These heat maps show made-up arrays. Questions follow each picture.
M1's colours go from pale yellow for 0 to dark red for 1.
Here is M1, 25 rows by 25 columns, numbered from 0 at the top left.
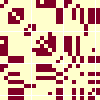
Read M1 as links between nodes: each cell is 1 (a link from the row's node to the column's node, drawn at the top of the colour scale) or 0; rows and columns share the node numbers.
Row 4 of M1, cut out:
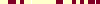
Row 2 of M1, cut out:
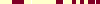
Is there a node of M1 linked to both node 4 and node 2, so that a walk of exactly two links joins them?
yes
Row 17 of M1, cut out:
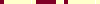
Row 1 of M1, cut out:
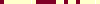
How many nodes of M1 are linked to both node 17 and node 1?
7
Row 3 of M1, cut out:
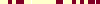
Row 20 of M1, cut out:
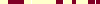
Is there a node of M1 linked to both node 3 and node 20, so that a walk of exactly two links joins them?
yes
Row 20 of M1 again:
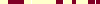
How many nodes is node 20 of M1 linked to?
10
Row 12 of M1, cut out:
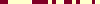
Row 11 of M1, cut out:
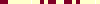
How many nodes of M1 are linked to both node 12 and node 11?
7
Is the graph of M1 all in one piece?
yes
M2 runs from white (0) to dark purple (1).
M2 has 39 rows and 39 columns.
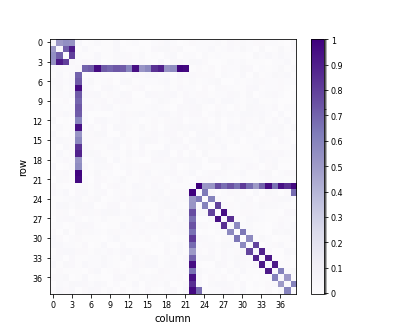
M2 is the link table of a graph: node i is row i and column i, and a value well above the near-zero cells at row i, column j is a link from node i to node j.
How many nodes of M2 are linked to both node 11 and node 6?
1
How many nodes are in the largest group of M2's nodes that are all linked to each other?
4
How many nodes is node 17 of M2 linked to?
1
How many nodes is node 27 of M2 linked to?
3
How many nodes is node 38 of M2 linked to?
3
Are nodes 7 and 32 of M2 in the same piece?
no
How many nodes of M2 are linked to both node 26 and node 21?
0
